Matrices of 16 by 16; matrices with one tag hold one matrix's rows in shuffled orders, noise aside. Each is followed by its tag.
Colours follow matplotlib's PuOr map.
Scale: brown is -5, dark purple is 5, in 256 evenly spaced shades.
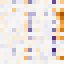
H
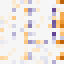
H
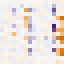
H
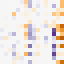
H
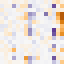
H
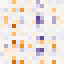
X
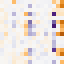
H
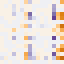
H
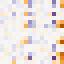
H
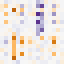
X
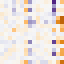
H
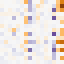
H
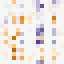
X
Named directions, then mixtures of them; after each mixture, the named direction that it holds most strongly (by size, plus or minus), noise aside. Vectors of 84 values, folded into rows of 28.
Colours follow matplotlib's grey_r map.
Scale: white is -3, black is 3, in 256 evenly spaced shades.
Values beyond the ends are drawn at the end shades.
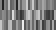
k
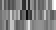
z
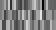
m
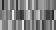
k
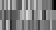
z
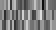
m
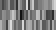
k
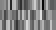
m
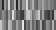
k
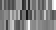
z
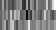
z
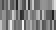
k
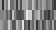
k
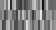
m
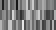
k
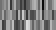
m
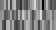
m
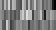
z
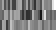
z
